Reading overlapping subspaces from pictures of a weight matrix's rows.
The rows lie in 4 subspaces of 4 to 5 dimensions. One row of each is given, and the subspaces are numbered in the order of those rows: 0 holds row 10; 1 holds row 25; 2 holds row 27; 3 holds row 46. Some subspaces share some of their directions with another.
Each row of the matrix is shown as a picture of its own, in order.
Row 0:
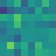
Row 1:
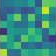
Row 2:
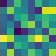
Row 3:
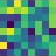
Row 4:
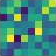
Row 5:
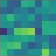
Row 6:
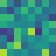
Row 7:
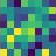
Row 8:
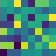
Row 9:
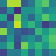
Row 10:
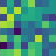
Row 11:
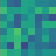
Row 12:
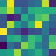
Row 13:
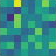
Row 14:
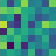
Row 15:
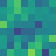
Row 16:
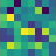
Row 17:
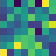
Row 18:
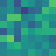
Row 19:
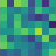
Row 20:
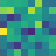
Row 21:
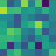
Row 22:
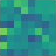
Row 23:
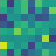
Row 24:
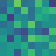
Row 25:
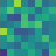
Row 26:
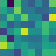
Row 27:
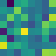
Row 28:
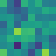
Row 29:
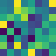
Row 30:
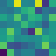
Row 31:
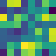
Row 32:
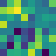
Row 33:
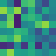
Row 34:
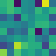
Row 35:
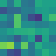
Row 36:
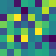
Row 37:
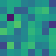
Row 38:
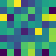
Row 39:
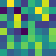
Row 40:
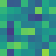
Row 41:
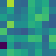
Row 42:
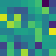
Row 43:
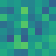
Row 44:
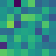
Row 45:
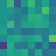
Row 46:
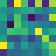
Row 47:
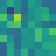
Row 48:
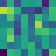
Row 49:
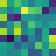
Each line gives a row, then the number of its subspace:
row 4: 1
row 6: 1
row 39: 2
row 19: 3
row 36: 1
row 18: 1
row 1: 1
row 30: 3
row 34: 3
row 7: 0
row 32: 0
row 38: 0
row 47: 3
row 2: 1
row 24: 1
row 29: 0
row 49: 1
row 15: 0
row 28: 0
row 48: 1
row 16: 1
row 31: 0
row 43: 1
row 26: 2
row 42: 3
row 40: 3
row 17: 3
